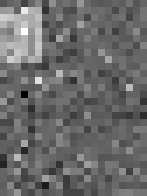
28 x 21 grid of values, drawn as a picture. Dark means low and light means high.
Mirror symmetry: none. Odd patch: higher, in the top left. Stripes: none. Ninth with the highest average: top left. Average level on the scale: 40%. Histogram: skewed, a long tail of high values.
